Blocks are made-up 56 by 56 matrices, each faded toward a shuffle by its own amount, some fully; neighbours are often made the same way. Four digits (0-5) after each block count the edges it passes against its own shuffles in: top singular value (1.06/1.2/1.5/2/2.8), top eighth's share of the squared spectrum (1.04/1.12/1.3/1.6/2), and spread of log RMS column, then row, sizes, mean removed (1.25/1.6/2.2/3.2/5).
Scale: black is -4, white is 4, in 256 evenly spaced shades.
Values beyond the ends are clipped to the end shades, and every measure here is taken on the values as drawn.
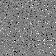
2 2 0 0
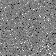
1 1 0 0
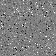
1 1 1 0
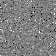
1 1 0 0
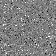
1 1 0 0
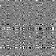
4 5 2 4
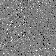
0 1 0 0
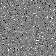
0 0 0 0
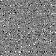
3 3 1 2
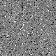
2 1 0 0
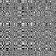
5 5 4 3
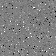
1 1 0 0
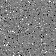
0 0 0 0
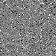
2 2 1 0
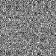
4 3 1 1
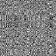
4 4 2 2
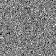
3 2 0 1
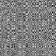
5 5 3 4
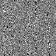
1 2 3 0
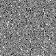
1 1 2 0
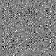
4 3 2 1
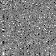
3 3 1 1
